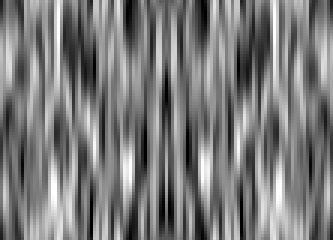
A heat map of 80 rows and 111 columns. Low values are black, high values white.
Mirror symmetry: left to right. Grain: streaks running down. Histogram: bell-shaped.
